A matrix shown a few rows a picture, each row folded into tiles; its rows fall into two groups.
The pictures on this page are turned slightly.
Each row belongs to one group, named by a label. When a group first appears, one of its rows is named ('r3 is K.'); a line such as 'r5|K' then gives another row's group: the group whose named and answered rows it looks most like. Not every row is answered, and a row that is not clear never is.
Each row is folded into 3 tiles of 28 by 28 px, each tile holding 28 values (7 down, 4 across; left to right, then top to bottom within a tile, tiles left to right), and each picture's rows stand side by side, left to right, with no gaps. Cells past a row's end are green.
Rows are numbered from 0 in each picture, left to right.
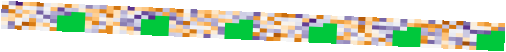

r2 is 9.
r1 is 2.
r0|2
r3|2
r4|2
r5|2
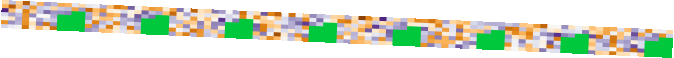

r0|2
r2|2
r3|2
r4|2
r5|9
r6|2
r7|2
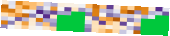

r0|2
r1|9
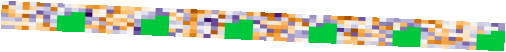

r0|2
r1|9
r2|2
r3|9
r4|9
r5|9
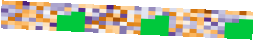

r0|9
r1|9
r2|2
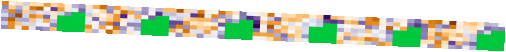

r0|9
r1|9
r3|9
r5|9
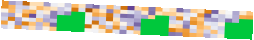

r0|2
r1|2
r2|2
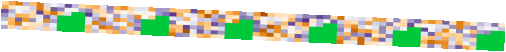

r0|9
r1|9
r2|9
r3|9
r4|9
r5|9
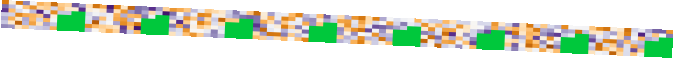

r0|9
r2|9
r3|9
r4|2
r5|2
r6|2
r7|9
